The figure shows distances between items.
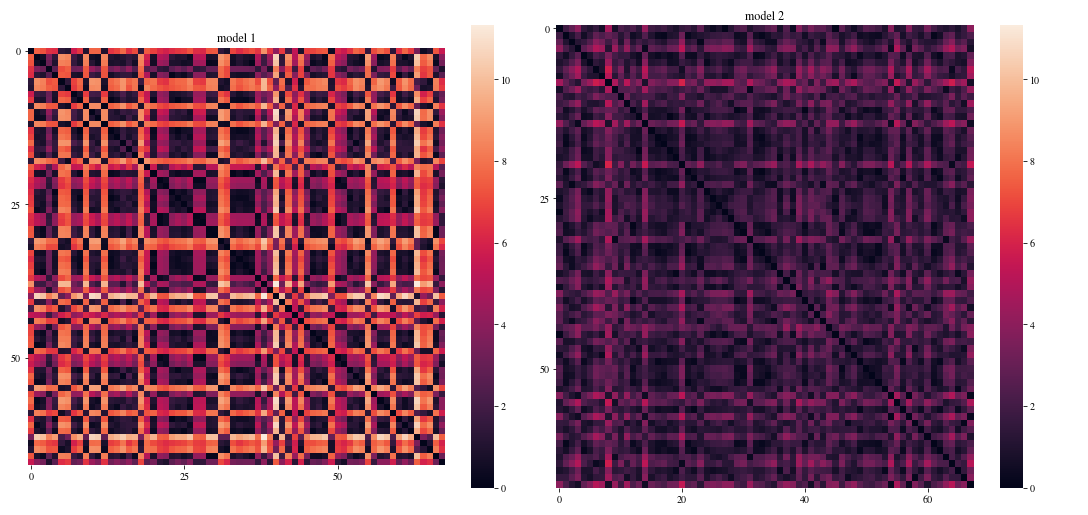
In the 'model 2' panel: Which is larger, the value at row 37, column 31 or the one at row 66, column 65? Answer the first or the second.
the first
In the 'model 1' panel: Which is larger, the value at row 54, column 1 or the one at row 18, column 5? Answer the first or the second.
the second
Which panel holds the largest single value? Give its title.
model 1
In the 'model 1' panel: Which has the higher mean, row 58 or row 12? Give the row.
12
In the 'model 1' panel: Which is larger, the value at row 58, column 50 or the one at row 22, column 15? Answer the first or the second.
the first
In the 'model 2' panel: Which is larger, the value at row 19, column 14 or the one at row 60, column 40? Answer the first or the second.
the first
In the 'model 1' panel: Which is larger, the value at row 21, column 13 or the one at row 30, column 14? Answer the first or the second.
the first
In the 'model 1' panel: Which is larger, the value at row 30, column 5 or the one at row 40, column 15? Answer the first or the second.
the second
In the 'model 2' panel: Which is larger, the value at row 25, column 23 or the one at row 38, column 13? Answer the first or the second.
the first
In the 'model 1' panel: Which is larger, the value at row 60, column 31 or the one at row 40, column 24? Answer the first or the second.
the second
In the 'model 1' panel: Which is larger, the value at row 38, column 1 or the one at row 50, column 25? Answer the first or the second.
the second
